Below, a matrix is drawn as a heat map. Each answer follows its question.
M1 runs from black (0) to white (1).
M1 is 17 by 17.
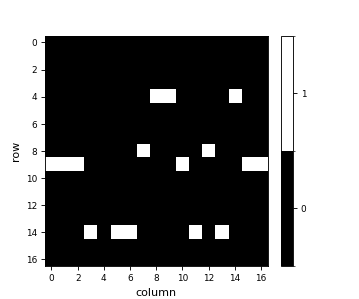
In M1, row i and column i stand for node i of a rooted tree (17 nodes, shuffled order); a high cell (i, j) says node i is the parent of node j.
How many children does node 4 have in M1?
3
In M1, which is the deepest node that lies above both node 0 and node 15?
9
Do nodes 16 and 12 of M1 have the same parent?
no
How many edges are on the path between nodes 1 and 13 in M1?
4
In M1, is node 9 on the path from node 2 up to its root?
yes
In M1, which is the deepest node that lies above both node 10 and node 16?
9
